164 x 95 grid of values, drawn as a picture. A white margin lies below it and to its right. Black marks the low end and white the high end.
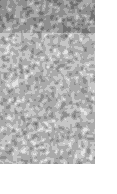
Grain: blotchy. Seam: horizontal, 20% of the way down, the bottom part higher. Mirror symmetry: none. Average level on the scale: 70%.
